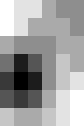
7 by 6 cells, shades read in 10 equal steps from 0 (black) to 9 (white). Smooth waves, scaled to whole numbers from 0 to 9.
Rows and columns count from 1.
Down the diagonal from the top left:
9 8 5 5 7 9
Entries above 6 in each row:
3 2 0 1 2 2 4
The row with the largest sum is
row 7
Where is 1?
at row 4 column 2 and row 5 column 3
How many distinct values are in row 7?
4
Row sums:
41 40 33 26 23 31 43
